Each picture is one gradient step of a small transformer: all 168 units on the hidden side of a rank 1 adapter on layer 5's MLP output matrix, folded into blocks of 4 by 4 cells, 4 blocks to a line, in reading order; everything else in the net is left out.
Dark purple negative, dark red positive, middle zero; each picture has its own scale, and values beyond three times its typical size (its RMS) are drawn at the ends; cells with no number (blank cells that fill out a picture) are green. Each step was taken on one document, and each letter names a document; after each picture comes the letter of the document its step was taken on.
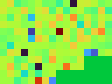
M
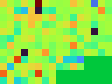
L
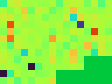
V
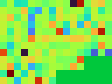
M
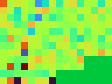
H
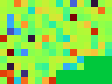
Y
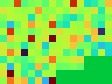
Y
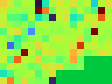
L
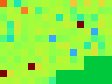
V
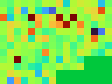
L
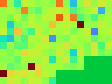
V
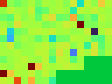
V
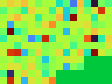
Y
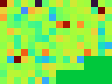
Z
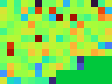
Z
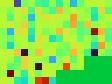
M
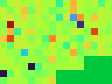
V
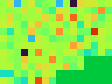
M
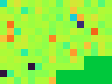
V
